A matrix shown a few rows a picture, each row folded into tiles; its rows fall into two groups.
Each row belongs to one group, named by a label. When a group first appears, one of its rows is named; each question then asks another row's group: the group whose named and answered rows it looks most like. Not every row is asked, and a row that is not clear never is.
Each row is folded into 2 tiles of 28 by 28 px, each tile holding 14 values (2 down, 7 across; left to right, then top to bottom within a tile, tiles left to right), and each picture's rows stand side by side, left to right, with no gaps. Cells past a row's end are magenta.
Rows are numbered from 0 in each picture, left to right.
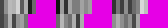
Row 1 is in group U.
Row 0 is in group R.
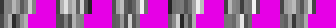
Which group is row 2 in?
U
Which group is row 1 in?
R
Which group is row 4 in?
U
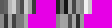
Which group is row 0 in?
R
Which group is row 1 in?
U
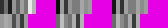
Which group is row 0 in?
U
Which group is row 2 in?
U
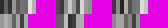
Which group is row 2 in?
U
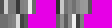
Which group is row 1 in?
U
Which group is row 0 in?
U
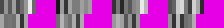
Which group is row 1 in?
U
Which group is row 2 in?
U
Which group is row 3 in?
R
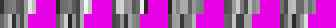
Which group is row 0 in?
U
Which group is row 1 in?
U
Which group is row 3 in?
R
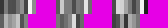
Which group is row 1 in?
U
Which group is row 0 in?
U
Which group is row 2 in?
R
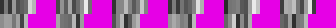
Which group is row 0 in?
U
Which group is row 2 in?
R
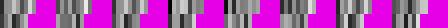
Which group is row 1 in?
U
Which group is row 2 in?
R
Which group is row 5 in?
U
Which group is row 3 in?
R
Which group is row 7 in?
U
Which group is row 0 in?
R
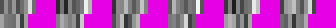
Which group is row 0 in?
U
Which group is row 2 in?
R
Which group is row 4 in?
U
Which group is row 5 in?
R
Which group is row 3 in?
U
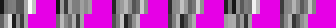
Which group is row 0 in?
U
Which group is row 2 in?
R
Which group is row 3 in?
R
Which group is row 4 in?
U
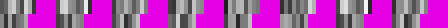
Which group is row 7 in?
R
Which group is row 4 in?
R
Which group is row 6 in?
R
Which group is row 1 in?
R
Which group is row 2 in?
R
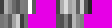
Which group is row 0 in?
U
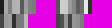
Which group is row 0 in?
R
